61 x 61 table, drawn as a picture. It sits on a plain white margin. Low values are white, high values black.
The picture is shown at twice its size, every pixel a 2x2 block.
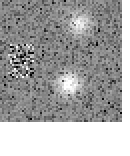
Slope: none. Odd patch: rougher, in the middle left. Histogram: heavy tails on both sides. Mirror symmetry: none. Dips: two. Odd rows or columns: none. Roughest part: middle left.
